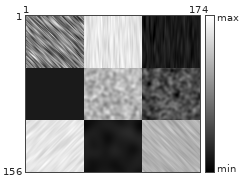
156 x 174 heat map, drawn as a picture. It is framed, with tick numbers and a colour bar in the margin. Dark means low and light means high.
The table splits into 3 rows of 3 panels. Panel 1,1: middling, slanting down to the right, strong in contrast. Panel 1,2: very high, streaked downward, faint in contrast. Panel 1,3: very low, streaked downward, faint in contrast. Panel 2,1: very low, flat. Panel 2,2: high, blotchy. Panel 2,3: low, blotchy. Panel 3,1: very high, slanting up to the right, faint in contrast. Panel 3,2: very low, smooth, faint in contrast. Panel 3,3: high, slanting down to the right, faint in contrast.
